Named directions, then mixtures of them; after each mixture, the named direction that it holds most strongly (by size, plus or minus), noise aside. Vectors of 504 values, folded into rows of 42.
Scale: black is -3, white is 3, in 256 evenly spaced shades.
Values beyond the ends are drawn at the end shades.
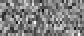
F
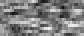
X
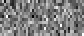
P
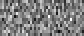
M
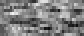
X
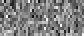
P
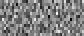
M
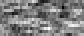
X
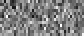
P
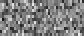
F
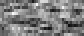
X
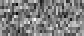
M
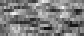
X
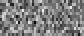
F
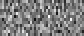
M
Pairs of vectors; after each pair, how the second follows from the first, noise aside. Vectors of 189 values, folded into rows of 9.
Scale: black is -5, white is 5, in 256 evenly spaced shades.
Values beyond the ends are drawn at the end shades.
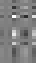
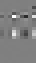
partly zeroed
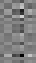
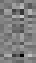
copied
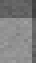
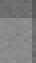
shrunk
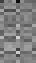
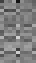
copied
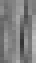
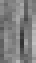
copied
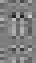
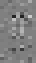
partly zeroed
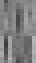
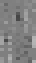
partly zeroed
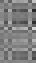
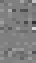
partly zeroed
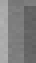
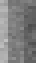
copied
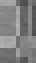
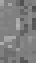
partly zeroed
